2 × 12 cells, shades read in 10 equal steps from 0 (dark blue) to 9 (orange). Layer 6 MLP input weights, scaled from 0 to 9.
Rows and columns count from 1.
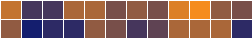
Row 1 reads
7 2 2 6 6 4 5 4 8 9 5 4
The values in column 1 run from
5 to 7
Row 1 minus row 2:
2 2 1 5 1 0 3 1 2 3 -1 3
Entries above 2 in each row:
10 7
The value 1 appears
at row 2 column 3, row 2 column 4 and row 2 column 12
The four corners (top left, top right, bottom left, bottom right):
7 4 5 1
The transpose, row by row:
7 5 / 2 0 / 2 1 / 6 1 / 6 5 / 4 4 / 5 2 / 4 3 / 8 6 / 9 6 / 5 6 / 4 1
